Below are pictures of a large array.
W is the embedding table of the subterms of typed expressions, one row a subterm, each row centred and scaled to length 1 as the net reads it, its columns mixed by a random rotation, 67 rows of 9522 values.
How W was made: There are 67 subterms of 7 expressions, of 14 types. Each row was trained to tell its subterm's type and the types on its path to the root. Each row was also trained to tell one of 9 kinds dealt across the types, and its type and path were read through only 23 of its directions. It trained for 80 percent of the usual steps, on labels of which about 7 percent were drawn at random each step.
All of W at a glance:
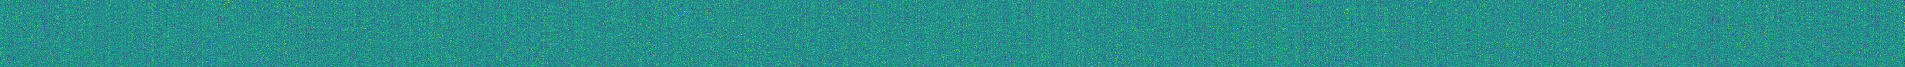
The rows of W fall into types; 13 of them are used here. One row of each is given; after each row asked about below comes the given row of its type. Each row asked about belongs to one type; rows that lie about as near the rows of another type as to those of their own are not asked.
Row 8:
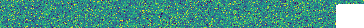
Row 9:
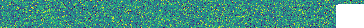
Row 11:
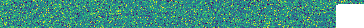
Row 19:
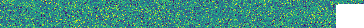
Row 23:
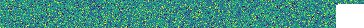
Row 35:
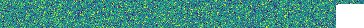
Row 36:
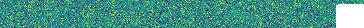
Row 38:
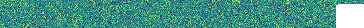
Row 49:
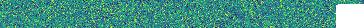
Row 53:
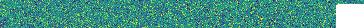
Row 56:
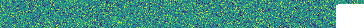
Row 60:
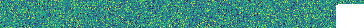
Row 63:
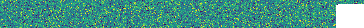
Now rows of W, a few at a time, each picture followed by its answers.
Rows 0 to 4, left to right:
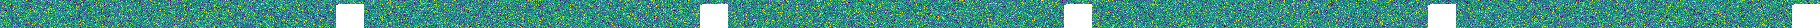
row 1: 38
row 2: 36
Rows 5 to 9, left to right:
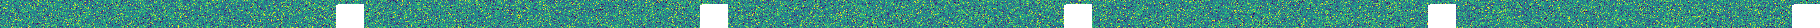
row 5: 19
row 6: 11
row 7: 36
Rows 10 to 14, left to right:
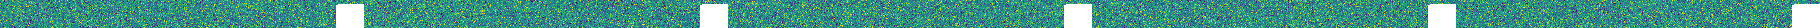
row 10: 9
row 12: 19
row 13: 9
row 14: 8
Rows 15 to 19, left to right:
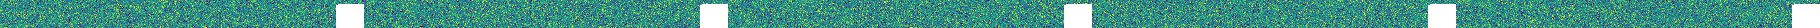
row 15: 63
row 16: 19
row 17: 19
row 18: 38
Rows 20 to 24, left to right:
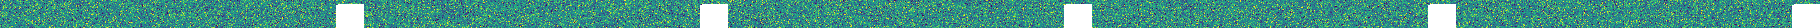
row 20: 53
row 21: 9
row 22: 11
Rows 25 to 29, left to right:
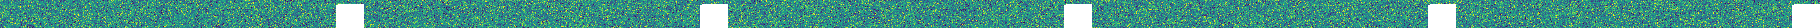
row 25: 53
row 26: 9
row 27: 11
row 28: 9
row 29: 63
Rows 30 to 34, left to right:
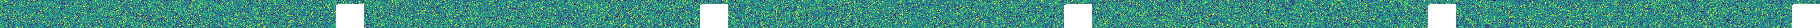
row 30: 11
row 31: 35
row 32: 60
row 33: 36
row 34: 53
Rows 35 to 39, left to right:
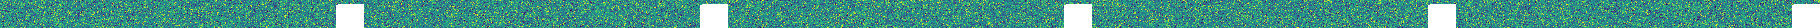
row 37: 36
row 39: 35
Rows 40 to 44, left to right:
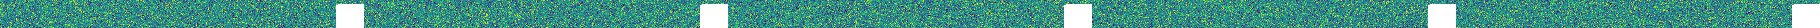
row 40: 56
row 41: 19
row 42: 60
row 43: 53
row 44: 35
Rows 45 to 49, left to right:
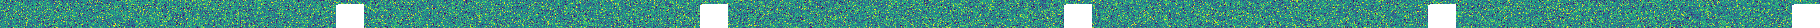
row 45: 63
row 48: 35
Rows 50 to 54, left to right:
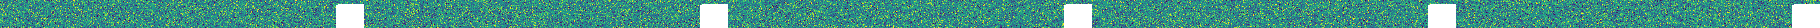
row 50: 56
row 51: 53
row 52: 8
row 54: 36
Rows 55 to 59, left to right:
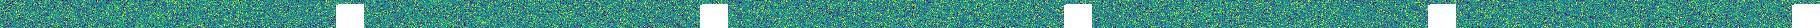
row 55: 63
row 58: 35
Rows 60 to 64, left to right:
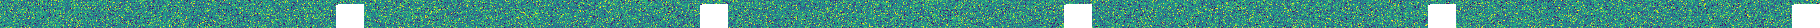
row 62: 8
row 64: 23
